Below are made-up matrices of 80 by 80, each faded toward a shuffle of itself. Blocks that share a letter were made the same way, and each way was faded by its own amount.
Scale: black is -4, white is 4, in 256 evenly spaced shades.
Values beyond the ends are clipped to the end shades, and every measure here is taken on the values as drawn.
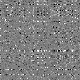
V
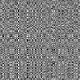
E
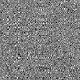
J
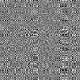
E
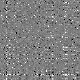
V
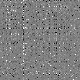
V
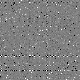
V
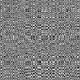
E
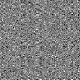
J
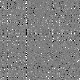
V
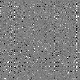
V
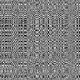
E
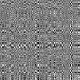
E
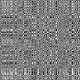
E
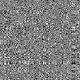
J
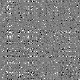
V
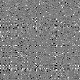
V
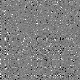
V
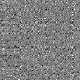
J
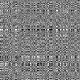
E
